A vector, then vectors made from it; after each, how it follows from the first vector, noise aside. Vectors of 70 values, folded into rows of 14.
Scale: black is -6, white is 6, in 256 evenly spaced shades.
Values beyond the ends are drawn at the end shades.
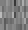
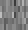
copied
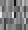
scaled up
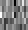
scaled up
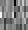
scaled up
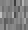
copied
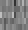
copied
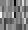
scaled up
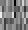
scaled up
